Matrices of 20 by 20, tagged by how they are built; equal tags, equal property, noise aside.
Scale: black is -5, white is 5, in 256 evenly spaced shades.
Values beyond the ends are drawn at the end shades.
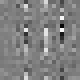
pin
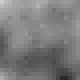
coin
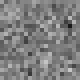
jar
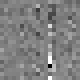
pin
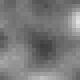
coin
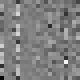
pin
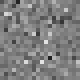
jar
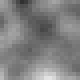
coin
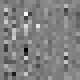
pin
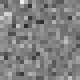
jar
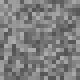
jar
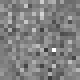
jar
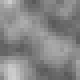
coin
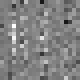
pin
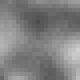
coin
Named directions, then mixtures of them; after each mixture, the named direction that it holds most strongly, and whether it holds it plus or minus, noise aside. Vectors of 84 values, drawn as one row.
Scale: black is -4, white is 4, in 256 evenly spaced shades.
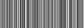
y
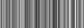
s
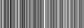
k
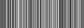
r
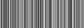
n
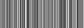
y, plus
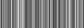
s, plus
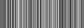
r, plus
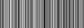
k, minus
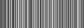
r, plus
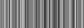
s, plus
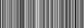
s, minus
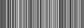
r, plus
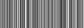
y, plus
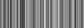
s, minus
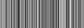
r, minus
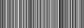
r, plus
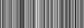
s, minus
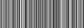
y, minus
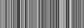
y, minus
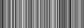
r, plus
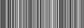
r, plus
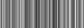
s, plus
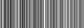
k, plus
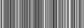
k, plus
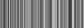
n, plus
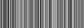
n, plus
